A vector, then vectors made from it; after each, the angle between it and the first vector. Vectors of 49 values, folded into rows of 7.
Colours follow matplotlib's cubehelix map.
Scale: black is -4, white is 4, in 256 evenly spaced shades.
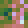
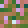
orthogonal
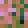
nearly opposite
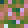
orthogonal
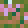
partly opposed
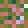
partly aligned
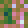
nearly parallel
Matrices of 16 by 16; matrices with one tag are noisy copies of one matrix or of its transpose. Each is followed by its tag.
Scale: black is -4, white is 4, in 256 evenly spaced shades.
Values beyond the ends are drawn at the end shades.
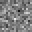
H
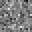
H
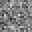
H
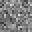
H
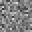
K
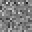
K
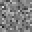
K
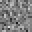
H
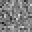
H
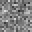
H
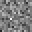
K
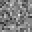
H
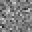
K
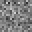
K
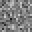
H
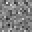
K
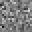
K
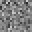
K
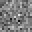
H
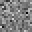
K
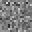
K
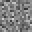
K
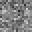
H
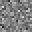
K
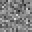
H
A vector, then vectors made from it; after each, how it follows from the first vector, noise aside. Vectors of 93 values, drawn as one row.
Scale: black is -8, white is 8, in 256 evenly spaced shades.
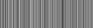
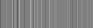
partly zeroed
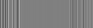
partly zeroed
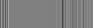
partly zeroed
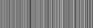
reversed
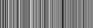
scaled up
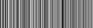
scaled up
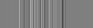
partly zeroed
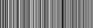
scaled up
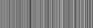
reversed
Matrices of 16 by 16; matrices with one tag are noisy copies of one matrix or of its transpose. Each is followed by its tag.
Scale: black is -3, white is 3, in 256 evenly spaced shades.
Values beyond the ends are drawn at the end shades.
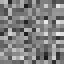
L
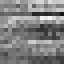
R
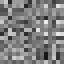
L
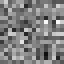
L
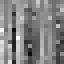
R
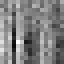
R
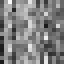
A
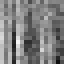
R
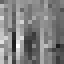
R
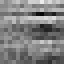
R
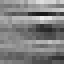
R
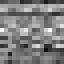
A
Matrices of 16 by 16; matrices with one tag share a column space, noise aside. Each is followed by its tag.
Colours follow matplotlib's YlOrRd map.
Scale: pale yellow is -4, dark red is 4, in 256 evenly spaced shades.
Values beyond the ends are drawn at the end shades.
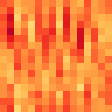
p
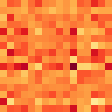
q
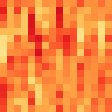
p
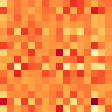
q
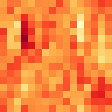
p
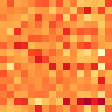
q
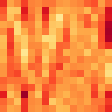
p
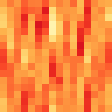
p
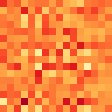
q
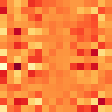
q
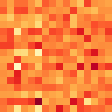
q
